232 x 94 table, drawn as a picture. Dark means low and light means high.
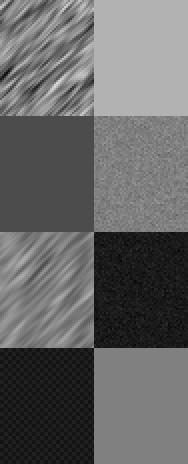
The table splits into 4 rows of 2 panels. Panel 1,1: middling, slanting up to the right, strong in contrast. Panel 1,2: high, flat. Panel 2,1: low, flat. Panel 2,2: middling, fine-grained, faint in contrast. Panel 3,1: middling, slanting up to the right. Panel 3,2: very low, fine-grained, faint in contrast. Panel 4,1: very low, checkered, faint in contrast. Panel 4,2: middling, flat.
